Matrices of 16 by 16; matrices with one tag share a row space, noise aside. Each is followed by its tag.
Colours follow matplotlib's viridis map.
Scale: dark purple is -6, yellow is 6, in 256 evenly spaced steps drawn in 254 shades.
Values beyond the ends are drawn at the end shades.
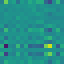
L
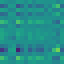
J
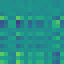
J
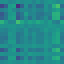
J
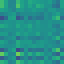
J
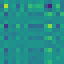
L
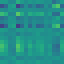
J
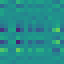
J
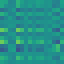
J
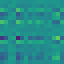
J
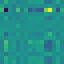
L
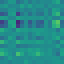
J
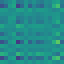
J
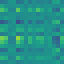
J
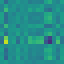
L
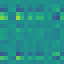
J
